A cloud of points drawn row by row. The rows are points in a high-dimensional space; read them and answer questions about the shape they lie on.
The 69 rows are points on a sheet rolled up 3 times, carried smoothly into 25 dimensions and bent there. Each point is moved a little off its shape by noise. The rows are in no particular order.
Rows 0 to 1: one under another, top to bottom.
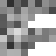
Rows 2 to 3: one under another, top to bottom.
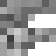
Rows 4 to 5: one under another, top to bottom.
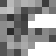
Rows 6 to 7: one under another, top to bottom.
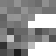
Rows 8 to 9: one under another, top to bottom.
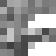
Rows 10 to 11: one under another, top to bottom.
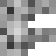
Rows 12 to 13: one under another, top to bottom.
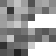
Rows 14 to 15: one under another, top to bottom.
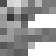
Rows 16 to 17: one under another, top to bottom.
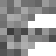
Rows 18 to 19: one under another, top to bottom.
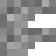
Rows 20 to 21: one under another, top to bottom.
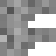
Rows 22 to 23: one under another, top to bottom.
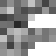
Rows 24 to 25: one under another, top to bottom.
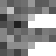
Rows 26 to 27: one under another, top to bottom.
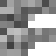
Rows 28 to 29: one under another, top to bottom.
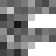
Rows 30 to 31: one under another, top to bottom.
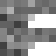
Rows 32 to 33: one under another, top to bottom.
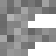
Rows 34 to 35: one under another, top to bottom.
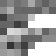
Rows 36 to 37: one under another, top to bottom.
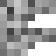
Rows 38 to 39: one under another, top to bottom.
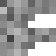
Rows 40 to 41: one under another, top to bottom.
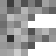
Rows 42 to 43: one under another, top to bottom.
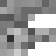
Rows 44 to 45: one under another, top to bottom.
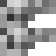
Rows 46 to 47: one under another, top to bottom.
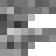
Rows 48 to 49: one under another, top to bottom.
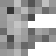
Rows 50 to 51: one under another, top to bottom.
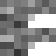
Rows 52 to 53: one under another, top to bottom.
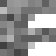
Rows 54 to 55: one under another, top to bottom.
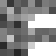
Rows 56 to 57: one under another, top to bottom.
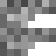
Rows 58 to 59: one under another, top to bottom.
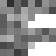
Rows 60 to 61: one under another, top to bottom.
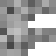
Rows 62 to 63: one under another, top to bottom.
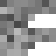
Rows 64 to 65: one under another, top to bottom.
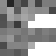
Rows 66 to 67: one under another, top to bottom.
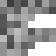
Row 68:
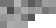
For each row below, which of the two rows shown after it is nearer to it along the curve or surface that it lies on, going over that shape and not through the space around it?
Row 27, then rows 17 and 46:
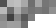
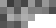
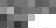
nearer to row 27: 46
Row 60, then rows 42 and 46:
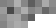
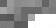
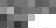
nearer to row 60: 46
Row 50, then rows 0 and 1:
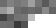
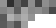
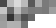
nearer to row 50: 0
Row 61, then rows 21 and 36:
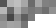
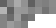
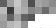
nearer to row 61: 21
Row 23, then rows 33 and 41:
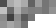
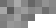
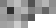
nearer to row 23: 33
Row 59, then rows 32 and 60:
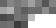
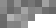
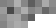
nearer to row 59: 32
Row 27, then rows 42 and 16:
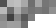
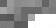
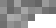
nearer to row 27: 16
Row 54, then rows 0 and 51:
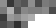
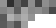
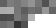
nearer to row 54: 0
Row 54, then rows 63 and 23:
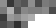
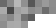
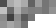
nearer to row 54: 63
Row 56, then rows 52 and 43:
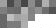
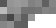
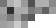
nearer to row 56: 43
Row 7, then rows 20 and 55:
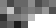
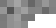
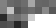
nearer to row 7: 55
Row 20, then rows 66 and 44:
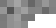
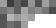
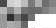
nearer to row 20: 66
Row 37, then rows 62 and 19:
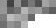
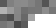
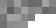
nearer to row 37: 19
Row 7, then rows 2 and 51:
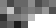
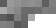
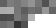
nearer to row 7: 51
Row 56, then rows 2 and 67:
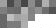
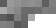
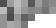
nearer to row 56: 67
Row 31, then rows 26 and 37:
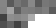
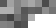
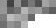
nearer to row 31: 26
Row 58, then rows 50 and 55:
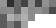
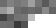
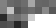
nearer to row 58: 55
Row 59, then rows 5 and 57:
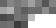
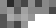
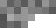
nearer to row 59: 57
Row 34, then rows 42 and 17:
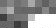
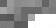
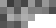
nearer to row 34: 42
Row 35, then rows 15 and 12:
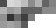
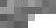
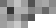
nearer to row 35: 12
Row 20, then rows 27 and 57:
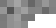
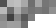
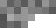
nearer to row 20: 57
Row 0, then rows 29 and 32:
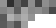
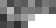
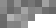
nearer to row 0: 29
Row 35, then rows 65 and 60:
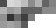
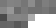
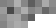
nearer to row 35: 60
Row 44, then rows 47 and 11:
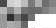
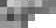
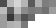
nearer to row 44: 11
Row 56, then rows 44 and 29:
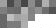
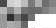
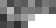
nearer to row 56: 29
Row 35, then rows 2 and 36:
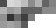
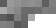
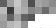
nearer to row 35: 36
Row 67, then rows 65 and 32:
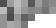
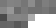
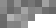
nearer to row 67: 32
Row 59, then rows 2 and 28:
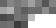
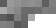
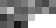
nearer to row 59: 2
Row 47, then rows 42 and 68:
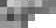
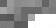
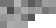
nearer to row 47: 68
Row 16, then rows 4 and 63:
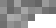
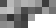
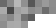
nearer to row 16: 63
